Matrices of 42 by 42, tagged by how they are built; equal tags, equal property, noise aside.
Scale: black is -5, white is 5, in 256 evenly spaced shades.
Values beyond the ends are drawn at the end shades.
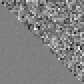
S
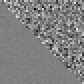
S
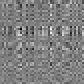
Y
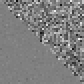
S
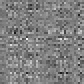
Y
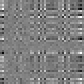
Y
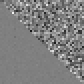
S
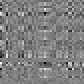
Y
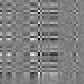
Y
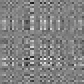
Y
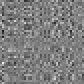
Y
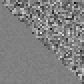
S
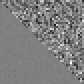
S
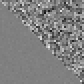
S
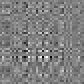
Y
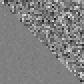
S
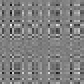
Y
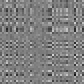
Y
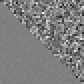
S
